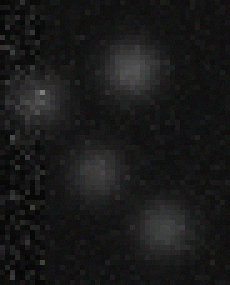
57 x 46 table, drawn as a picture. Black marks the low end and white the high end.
Seam: vertical, 20% of the way across, the right part calmer. Histogram: skewed, a long tail of high values. Odd rows or columns: none. Bumps: four. Mirror symmetry: none. Average level on the scale: 10%. Slope: none.
